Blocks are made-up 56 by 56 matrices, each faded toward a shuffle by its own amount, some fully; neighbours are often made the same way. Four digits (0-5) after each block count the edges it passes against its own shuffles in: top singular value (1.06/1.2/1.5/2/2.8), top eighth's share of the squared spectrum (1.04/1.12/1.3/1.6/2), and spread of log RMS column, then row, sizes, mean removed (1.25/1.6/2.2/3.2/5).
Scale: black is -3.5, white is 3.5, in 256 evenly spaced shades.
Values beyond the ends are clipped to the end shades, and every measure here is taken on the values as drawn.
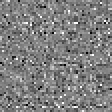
3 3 1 2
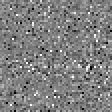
3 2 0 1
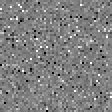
1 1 0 1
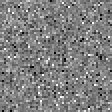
1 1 0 0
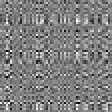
5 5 4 4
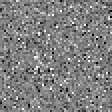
0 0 0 0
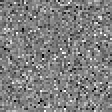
1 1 0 0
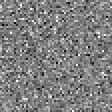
2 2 0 0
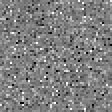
1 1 0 0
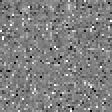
2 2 0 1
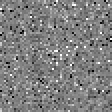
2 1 0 0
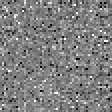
3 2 1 1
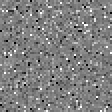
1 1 0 0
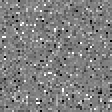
0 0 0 0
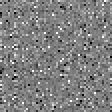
3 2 1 0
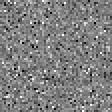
2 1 0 0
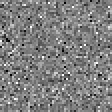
2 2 1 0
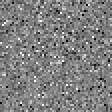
2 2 0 0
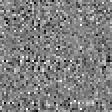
3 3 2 2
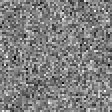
0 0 1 0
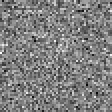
0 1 0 0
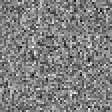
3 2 1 1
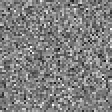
1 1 0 0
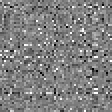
4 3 2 2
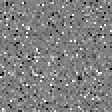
2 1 0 0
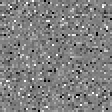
3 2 1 1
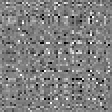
4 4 2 3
